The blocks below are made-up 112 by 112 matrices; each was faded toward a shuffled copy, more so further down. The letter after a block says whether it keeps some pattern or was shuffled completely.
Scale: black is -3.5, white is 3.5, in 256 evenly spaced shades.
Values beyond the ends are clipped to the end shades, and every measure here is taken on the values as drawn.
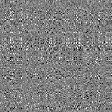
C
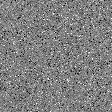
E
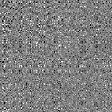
C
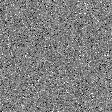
E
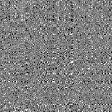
C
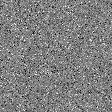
E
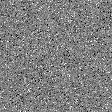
E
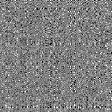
C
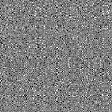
C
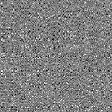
C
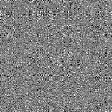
C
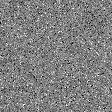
E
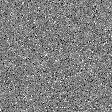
E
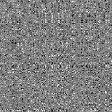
C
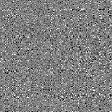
C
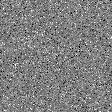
E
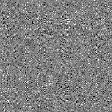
C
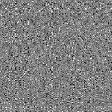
C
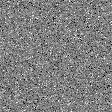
E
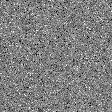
E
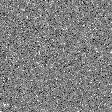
E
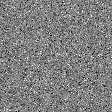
E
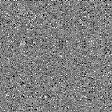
C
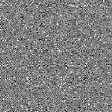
C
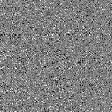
C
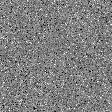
E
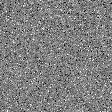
E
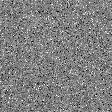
E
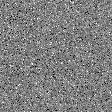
E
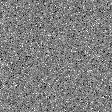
E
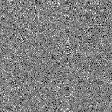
C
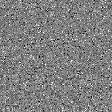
C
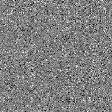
C
